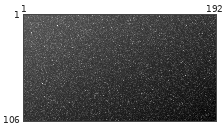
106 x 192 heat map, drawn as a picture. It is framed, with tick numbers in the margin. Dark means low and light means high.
Mirror symmetry: none. Ninth with the highest average: top left. Ninth with the lowest average: bottom right. Slope: up to the top left.
